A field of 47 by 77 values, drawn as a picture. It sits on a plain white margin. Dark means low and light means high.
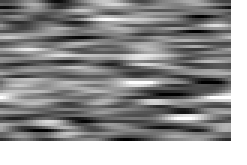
Grain: streaks across. Histogram: bell-shaped. Average level on the scale: 50%. Slope: none.
